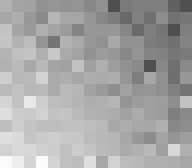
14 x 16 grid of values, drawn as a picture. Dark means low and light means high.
Fine speckle covers the field. The top right is the ninth with the lowest average. The halves do not mirror each other. Values rise toward the bottom left.
